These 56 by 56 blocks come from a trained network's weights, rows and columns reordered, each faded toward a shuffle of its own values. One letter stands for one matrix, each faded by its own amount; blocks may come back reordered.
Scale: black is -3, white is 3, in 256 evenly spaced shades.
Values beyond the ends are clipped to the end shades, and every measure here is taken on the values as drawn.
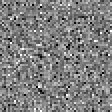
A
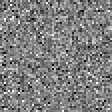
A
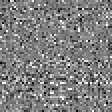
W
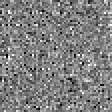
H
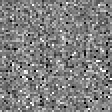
H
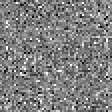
A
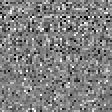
W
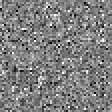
A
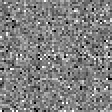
H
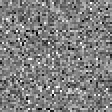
A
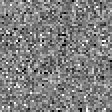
H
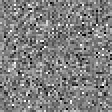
A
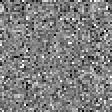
A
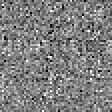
A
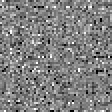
H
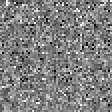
H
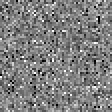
A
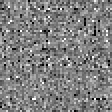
H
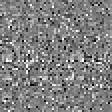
W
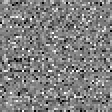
W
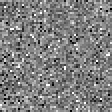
A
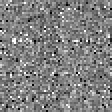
H
